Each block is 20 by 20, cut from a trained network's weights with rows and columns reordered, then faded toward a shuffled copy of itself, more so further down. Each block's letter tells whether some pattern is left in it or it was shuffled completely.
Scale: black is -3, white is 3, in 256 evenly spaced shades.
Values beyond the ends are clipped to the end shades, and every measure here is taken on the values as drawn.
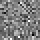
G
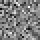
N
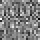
G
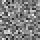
N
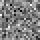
N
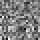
G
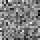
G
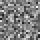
G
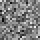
N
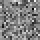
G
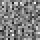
G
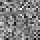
G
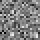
G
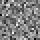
N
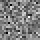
N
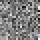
G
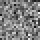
N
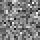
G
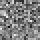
G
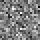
N
